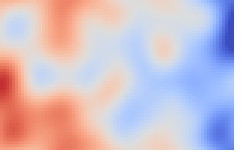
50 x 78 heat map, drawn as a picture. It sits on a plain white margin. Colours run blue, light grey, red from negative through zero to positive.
Odd rows or columns: none. Slope: up to the left. Lone odd cells: none. Grain: smooth.
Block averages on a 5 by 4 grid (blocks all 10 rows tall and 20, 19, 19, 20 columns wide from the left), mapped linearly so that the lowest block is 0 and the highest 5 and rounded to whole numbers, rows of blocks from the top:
3 4 2 1
3 3 2 0
3 2 1 0
5 3 1 0
5 4 2 0
